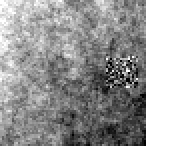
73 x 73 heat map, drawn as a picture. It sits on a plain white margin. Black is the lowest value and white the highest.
In the middle right lies a patch that is rougher than the rest. Neither half mirrors the other. No row or column stands out. The middle right is the roughest part. The top left is the ninth with the highest average. The ninth with the lowest average is the bottom right. Values rise toward the top left.
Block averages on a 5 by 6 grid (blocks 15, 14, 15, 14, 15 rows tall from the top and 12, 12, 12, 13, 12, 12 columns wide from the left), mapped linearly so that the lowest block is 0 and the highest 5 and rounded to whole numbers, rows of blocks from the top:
544332
443322
432211
332110
321100
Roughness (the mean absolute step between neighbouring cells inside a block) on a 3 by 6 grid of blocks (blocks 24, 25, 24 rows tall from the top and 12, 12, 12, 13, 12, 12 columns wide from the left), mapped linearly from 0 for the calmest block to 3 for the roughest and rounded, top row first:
000000
000033
000000
